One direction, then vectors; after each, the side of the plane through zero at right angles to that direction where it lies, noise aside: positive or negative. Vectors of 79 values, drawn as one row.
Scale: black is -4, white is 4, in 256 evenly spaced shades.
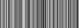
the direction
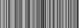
positive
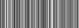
positive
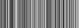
negative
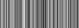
positive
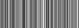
negative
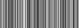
positive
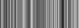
positive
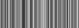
negative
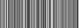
positive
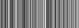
negative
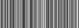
negative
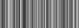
negative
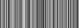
positive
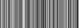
positive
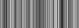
positive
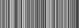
positive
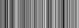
negative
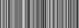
positive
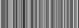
negative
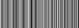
negative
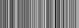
negative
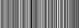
negative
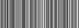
negative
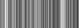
positive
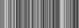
positive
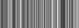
negative
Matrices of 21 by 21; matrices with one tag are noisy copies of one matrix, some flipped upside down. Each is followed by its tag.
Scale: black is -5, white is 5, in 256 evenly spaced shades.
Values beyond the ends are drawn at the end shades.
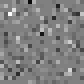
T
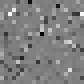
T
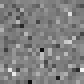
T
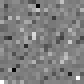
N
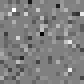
T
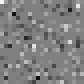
N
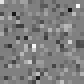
N
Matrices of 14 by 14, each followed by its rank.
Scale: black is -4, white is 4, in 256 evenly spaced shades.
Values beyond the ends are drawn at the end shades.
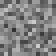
full rank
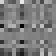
two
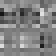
two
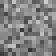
full rank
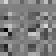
two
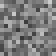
full rank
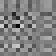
two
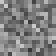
full rank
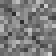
full rank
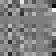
two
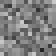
full rank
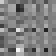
two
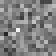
full rank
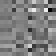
two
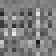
two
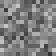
full rank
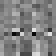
two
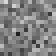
full rank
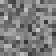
full rank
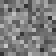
full rank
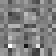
two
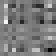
two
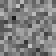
full rank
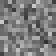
full rank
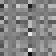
two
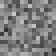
full rank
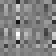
two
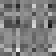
two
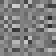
two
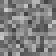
full rank
